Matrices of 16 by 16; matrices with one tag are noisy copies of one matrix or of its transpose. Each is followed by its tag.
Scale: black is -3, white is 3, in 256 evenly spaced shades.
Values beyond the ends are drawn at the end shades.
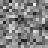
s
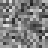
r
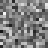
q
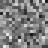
q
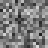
s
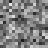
s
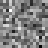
r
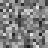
s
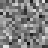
q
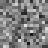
q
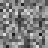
s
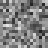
r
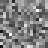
q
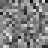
q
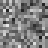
r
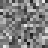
q
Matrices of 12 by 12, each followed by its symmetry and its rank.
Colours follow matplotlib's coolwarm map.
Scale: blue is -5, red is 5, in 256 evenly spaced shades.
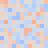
neither, full rank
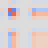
symmetric, rank one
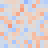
neither, full rank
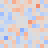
antisymmetric, full rank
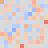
symmetric, full rank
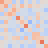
symmetric, full rank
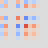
symmetric, rank one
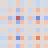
symmetric, rank one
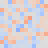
antisymmetric, full rank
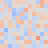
neither, full rank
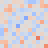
symmetric, full rank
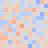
neither, full rank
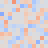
antisymmetric, full rank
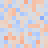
neither, full rank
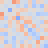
symmetric, full rank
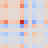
symmetric, rank one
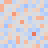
symmetric, full rank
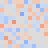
antisymmetric, full rank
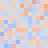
antisymmetric, full rank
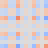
symmetric, rank one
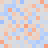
symmetric, full rank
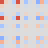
symmetric, rank one
